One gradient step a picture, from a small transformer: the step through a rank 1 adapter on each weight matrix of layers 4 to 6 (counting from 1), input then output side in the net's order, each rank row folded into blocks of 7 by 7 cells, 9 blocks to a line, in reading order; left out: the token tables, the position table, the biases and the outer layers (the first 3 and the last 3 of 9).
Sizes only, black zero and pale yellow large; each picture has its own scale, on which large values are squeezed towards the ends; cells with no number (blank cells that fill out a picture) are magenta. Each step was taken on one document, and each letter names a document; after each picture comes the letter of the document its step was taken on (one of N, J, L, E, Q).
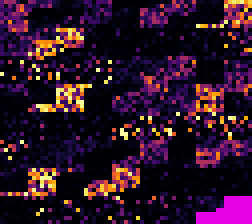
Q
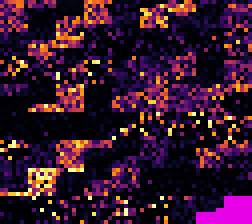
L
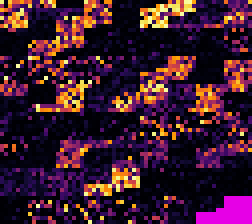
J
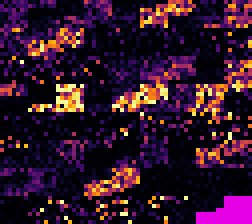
L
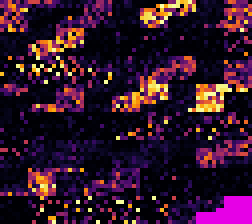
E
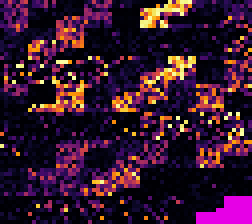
J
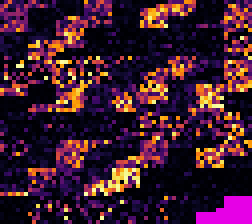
J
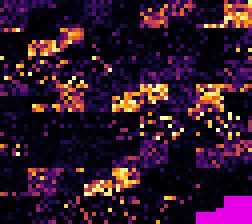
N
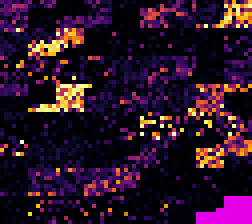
N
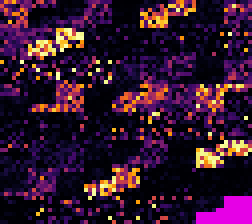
Q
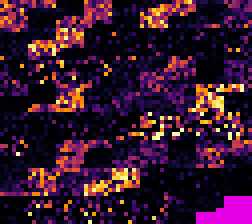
J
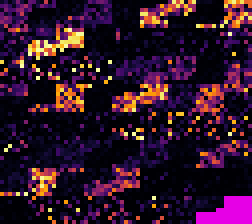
Q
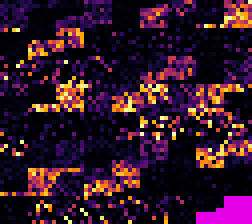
N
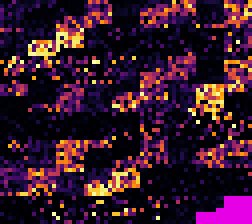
L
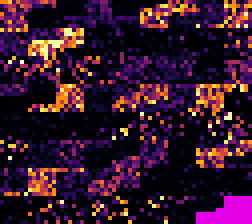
L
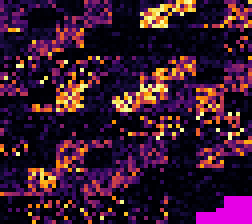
J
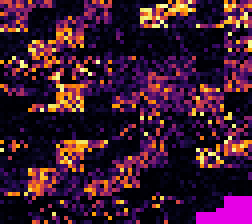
L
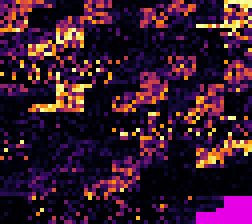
Q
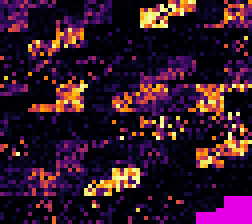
J
